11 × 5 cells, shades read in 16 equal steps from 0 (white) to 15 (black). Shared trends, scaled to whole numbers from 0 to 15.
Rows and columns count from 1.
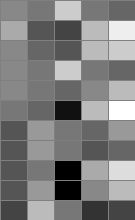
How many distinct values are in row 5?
4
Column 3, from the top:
3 11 10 3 9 14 8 8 15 15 8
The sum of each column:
92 82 104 78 58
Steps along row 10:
down up down down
